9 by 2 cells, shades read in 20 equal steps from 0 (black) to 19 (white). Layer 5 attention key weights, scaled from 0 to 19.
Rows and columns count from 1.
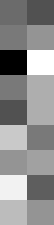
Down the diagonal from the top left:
8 11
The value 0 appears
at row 3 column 1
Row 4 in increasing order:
9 13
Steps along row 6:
down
